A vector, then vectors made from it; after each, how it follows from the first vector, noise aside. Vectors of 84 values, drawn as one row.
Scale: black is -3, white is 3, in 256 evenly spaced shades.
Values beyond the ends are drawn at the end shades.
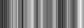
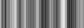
wrapped around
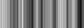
negated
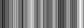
copied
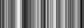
wrapped around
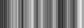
copied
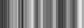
copied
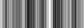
wrapped around
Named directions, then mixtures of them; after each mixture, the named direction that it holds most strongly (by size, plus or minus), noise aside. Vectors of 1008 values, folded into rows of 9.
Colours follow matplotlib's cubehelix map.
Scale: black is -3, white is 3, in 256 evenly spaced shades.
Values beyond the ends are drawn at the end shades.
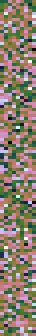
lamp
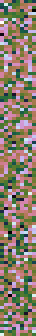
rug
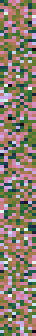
lamp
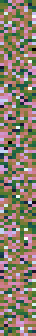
lamp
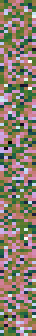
lamp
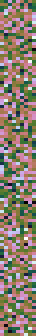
lamp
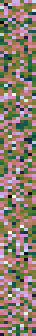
rug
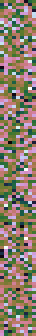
lamp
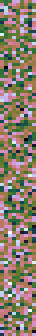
rug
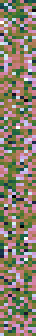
rug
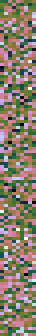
lamp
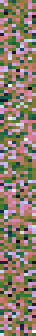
lamp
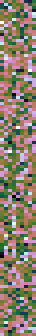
rug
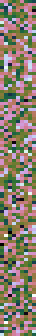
rug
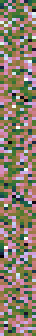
lamp
